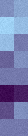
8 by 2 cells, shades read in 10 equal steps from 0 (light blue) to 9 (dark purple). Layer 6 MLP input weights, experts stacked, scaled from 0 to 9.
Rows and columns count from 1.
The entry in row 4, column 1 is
5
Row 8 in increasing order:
4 4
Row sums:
5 1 5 8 8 17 9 8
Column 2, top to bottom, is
2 1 4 3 4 8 3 4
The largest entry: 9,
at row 6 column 1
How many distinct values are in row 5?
1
